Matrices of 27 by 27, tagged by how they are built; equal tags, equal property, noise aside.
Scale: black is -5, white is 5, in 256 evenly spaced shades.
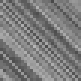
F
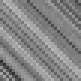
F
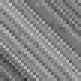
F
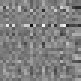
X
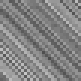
F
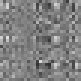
X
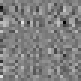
X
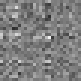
X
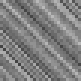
F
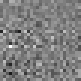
X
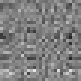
X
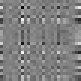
X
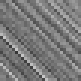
F
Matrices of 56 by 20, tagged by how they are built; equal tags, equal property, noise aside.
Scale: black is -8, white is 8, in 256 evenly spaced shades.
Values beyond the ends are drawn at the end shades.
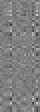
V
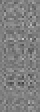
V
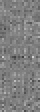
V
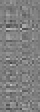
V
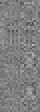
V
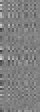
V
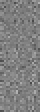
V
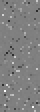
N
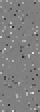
N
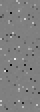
N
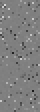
N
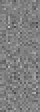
V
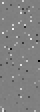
N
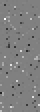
N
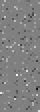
N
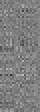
V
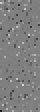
N
